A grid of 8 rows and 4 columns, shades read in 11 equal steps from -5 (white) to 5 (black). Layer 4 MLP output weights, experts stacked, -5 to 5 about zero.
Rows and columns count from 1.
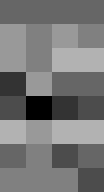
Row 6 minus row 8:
-2 -1 -2 -4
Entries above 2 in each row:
0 0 0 1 2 0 0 0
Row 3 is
-1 0 -2 -2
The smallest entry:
-2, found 5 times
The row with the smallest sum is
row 6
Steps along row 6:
up down same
